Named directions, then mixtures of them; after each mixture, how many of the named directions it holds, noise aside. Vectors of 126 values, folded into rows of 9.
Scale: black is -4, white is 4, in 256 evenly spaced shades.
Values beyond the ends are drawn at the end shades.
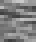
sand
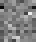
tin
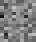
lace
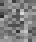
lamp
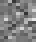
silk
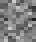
three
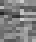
two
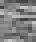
one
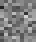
three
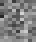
one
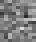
three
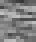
one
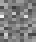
one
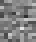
three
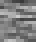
one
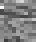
two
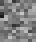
three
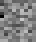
two
